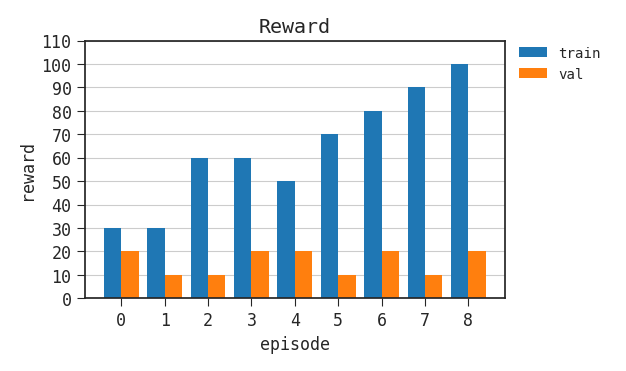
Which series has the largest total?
train
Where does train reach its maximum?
8
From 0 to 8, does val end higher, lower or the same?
the same
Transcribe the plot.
Title: Reward
x-axis: episode, ticks 0 1 2 3 4 5 6 7 8
y-axis: reward, ticks 0 10 20 30 40 50 60 70 80 90 100 110
Legend: train, val
Values:
train: 30 30 60 60 50 70 80 90 100
val: 20 10 10 20 20 10 20 10 20
